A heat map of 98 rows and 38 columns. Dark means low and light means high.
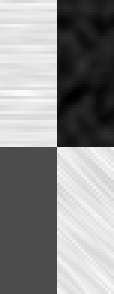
It is made of 2 by 2 panels. Panel 1,1: very high, streaked across, faint in contrast. Panel 1,2: very low, blotchy, faint in contrast. Panel 2,1: low, flat. Panel 2,2: very high, slanting down to the right, faint in contrast.
